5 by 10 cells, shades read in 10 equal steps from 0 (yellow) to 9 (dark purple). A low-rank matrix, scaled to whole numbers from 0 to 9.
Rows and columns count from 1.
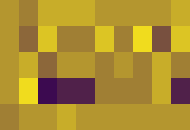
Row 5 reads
4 3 3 2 3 3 3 3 3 3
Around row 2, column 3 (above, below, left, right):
2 5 5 4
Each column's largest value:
4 5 9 8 8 4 4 4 6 8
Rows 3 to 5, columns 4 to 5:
3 3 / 8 8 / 2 3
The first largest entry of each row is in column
2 9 3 3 1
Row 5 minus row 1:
1 -1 1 0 1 0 0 0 0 1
